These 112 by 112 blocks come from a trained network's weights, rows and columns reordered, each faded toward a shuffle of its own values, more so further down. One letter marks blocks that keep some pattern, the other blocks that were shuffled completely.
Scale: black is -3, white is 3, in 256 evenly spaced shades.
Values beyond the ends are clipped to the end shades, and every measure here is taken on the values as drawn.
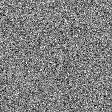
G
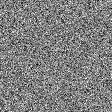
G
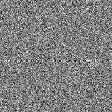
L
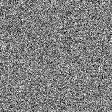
L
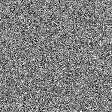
G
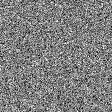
G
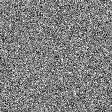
G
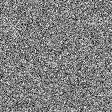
G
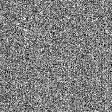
L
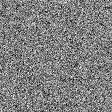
G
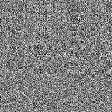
L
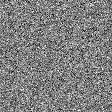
G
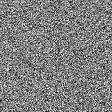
L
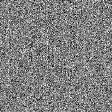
L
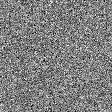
G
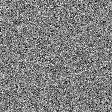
G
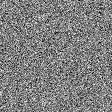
G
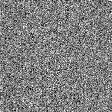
L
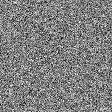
G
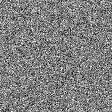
G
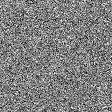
G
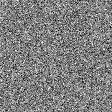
G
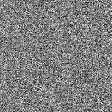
L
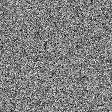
G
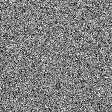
G
